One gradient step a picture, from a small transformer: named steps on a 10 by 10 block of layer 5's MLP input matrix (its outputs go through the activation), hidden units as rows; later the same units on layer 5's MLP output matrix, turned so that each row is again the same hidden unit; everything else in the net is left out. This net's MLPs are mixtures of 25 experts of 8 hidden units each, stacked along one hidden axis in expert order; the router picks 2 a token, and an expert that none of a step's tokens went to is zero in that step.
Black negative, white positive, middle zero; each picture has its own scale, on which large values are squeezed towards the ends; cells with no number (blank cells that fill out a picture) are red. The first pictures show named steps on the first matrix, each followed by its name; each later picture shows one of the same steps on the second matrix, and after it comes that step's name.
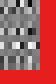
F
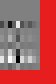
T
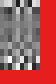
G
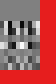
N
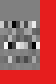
N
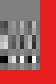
T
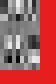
G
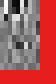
F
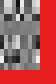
G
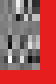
G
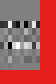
N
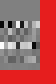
N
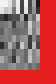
F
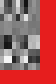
G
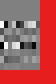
N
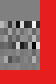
N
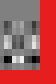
T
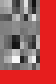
G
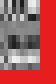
G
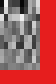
F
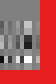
T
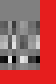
T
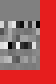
N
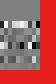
N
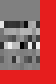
N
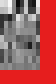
F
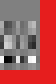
T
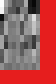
F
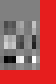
T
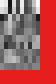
F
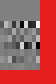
N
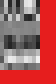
G
